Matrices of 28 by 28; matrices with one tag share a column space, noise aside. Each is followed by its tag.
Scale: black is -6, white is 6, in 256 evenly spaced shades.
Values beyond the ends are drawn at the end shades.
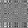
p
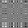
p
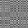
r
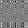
p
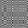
r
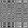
p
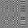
r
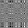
p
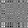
p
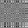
p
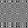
p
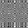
p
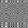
p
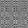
r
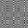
r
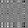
p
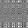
p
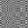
r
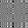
p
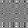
p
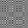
r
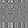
p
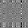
p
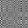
r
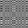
r
